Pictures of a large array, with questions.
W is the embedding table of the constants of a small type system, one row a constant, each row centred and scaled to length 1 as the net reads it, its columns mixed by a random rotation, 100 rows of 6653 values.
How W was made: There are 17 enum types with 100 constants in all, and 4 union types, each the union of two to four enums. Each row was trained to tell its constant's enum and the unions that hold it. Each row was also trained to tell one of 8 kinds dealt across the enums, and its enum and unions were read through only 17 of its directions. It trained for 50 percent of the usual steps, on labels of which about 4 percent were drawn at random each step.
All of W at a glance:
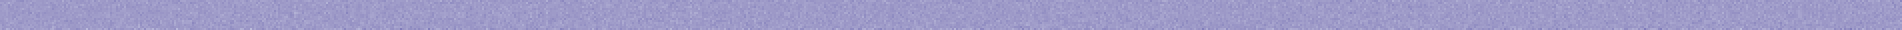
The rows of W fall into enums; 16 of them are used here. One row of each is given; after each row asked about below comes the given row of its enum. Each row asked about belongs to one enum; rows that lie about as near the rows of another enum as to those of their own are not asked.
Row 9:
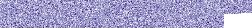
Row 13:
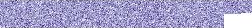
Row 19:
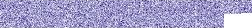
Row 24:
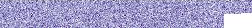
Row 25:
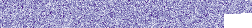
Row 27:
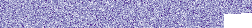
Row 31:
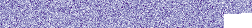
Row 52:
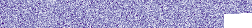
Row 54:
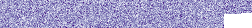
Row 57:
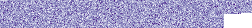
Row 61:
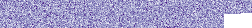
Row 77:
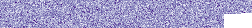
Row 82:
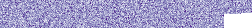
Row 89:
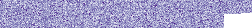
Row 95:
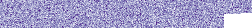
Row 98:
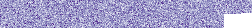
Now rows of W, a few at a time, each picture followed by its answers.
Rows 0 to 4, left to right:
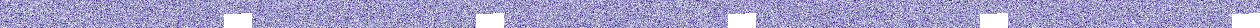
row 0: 95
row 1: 57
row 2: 19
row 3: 27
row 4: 27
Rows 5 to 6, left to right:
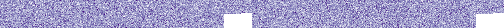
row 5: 77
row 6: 31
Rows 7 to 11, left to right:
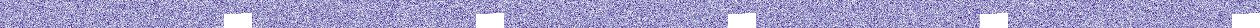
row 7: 9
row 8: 98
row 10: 77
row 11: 13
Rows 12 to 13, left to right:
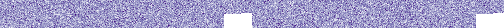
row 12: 95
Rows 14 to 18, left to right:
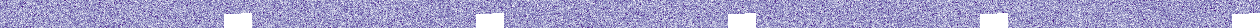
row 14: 25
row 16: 61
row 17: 52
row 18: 24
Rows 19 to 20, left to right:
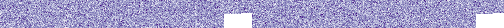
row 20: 98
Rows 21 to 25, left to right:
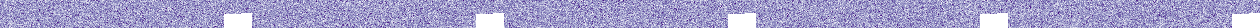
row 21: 95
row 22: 27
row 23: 57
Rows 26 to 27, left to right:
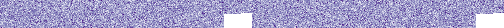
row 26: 61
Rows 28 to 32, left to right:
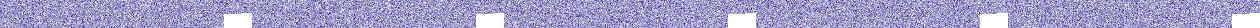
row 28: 52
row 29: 82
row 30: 89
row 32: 57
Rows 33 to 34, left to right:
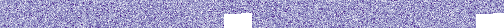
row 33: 54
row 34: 61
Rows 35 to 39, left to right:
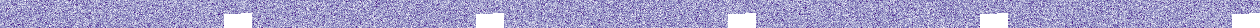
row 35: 54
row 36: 31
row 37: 27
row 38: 95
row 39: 61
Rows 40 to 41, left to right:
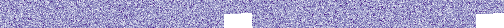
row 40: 9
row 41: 52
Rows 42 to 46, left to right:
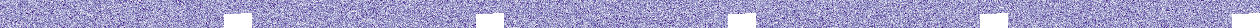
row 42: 95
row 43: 25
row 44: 27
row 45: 54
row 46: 27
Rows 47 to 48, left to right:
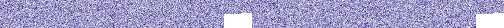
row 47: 25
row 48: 25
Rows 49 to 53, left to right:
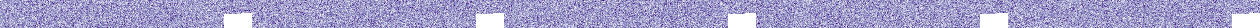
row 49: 54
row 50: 19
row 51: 57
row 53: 31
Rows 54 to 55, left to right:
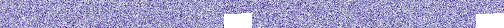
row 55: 19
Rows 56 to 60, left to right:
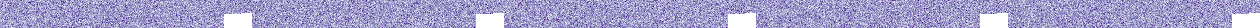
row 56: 19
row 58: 54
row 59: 77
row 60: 57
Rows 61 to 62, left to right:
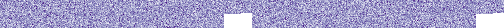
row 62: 89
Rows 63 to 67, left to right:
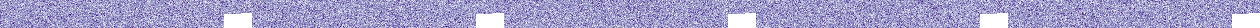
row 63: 98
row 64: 9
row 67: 61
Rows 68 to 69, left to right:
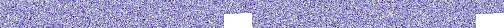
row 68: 9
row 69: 89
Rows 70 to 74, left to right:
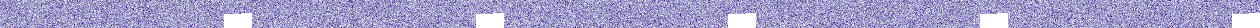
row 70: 19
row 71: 31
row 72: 19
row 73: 27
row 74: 82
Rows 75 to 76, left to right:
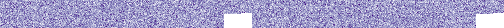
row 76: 54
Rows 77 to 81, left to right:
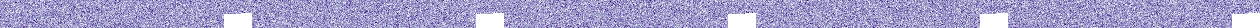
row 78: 31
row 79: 19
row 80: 95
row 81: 82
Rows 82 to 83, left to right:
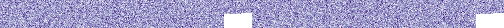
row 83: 31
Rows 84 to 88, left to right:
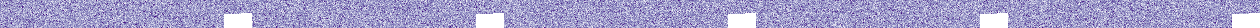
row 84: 25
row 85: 24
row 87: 13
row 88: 13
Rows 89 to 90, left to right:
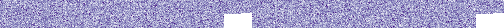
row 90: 25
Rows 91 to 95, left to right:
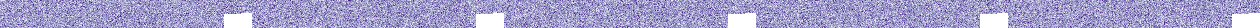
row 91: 54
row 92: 31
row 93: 9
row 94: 82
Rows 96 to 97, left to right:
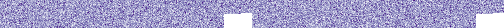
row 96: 95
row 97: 89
